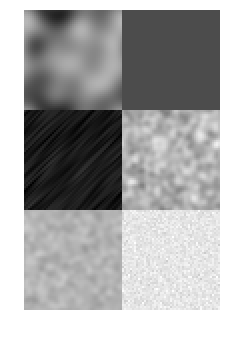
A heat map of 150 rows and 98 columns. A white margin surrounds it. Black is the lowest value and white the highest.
It is made of 3 by 2 panels. Panel 1,1: middling, smooth, strong in contrast. Panel 1,2: low, flat. Panel 2,1: very low, slanting up to the right, faint in contrast. Panel 2,2: high, blotchy. Panel 3,1: high, blotchy, faint in contrast. Panel 3,2: very high, fine-grained, faint in contrast.
